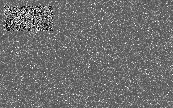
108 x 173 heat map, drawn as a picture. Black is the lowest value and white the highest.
Grain: fine. Slope: none. Histogram: skewed, a long tail of high values. Stripes: none. Roughest part: top left. Odd patch: rougher, in the top left. Mirror symmetry: none.
